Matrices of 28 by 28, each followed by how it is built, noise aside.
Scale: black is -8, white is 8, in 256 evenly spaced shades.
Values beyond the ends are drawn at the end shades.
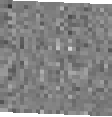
low rank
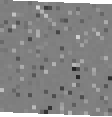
sparse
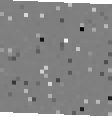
sparse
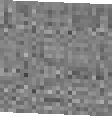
low rank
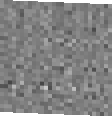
low rank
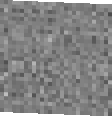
low rank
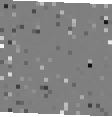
sparse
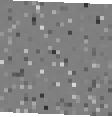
sparse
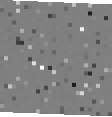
sparse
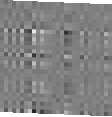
low rank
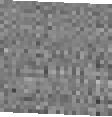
low rank
